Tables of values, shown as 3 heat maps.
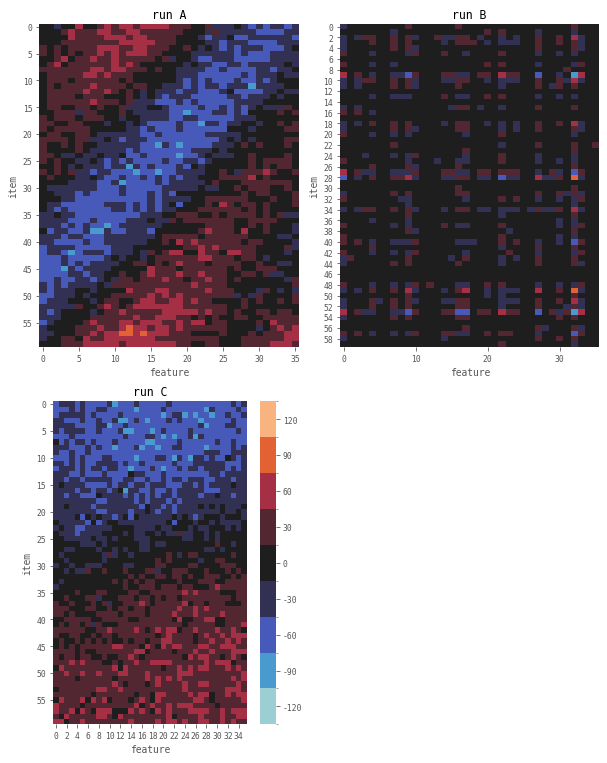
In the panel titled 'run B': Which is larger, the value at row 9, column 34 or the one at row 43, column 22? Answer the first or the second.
the first
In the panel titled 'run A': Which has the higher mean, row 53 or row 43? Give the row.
53
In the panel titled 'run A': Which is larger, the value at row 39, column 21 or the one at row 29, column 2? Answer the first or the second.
the first
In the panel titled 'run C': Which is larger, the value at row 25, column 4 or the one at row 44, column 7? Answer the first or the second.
the second
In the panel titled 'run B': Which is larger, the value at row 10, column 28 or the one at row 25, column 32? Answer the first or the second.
the first
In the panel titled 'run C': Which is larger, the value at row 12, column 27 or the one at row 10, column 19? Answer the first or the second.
the second
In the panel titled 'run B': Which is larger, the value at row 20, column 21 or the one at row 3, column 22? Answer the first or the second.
the first
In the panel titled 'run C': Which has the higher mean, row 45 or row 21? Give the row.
45
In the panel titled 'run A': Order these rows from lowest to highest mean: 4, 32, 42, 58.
32, 42, 4, 58
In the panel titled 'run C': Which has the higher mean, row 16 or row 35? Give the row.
35
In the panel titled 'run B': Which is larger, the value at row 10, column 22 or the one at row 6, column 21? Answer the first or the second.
the second
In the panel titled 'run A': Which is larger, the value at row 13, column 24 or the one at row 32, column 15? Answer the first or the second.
the second
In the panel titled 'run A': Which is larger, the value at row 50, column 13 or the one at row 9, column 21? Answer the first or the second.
the first
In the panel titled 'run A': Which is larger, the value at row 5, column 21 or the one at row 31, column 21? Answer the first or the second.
the second
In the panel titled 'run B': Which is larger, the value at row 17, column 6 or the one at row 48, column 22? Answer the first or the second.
the second
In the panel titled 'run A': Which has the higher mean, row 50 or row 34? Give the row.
50
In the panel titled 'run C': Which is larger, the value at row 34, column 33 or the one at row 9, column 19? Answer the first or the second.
the first
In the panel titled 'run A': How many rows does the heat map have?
60
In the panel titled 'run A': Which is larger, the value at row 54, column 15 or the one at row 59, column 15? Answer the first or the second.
the second
